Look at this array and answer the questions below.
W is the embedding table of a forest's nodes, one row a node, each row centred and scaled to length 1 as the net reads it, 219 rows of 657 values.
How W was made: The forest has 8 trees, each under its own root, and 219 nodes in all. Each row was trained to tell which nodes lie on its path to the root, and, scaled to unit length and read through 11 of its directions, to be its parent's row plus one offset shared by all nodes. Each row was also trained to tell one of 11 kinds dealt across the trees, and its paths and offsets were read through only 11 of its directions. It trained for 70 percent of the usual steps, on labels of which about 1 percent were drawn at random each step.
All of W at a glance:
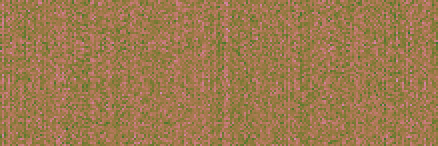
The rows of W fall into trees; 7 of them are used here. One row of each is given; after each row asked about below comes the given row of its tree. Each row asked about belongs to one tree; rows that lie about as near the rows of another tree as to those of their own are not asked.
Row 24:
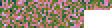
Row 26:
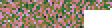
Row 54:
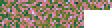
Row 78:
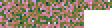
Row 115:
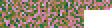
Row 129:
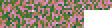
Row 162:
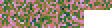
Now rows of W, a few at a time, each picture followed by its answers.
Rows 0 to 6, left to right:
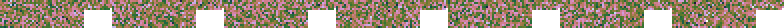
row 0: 54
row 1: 26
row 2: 26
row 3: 54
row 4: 129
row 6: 54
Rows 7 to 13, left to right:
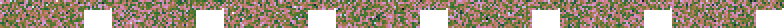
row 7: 78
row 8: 26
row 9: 26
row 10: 129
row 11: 78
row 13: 26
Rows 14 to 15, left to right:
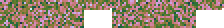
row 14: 24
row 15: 24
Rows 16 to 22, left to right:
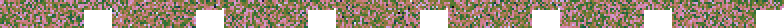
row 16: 162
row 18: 129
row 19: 54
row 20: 78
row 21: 26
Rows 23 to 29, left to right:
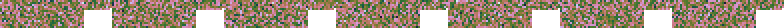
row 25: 24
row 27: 78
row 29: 24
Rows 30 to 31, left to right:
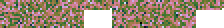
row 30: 54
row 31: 24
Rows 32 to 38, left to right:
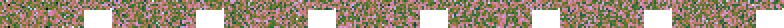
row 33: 24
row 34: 54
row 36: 129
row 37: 78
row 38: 26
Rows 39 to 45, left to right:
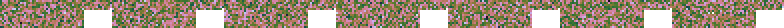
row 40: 129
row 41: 24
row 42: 78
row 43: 78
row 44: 54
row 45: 24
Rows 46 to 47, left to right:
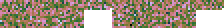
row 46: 78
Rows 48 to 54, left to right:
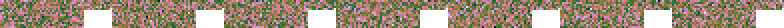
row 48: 78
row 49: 26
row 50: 24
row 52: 26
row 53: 24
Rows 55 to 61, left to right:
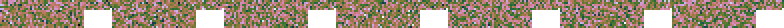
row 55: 26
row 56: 78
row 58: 162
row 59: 26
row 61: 162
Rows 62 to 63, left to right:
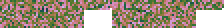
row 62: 24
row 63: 162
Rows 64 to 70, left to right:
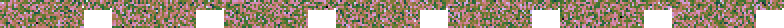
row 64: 162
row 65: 24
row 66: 78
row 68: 26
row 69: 129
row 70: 26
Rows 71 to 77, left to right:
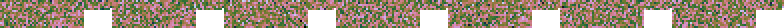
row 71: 129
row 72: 78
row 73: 54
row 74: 24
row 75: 78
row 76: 78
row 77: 24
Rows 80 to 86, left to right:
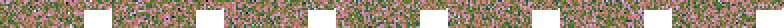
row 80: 115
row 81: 129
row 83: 26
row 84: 26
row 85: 54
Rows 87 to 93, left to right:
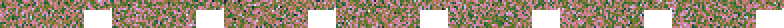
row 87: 78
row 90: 129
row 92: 26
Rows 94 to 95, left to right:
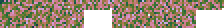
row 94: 129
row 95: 24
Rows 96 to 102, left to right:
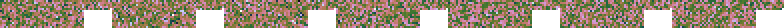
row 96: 129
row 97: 54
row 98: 78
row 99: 162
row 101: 115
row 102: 26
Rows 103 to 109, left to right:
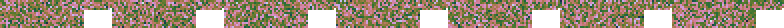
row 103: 54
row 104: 26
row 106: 26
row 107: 162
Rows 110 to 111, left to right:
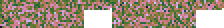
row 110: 129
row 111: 54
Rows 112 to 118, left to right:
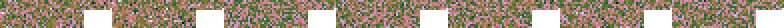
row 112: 78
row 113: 26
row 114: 24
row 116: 26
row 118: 78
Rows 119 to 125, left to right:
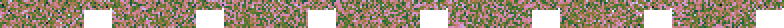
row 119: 78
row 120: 78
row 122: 26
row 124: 78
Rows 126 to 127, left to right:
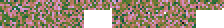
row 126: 26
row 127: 24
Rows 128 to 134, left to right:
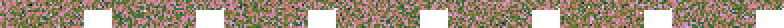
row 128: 78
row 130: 24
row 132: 26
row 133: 26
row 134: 26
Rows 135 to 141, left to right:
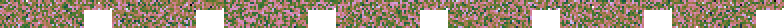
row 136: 24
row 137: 129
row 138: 26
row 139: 115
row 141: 162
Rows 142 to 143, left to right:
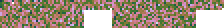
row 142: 129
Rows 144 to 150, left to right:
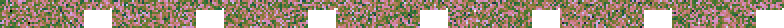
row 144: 54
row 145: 24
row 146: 78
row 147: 162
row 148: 26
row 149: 162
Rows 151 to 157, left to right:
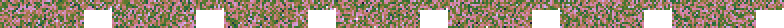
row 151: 78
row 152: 24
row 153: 129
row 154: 24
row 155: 24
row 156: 26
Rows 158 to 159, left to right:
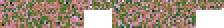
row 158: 78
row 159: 24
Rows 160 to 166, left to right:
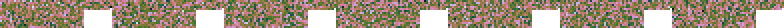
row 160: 78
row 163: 162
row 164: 26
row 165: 26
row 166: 24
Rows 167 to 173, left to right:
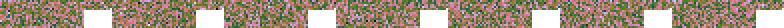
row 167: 78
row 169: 24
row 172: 78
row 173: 24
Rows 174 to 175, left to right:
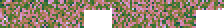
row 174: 24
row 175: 78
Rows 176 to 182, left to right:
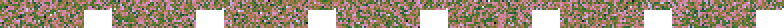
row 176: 78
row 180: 129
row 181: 78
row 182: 26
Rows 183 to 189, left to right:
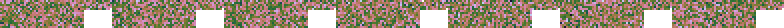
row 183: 115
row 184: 54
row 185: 54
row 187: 129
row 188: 24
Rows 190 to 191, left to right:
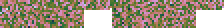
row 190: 26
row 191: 54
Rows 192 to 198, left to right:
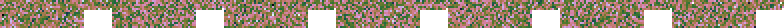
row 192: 162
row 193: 54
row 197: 162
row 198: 24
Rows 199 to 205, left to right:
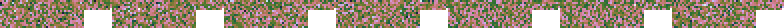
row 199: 24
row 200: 78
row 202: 26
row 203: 24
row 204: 24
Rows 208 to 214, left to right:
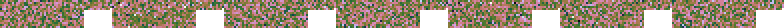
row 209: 162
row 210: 26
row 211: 24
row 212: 78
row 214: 24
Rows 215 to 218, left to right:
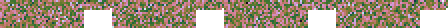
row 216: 78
